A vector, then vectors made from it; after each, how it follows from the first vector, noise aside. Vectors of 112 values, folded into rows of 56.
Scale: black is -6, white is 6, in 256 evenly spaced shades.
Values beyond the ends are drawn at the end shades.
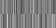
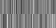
copied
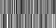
scaled up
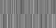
shrunk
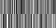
scaled up
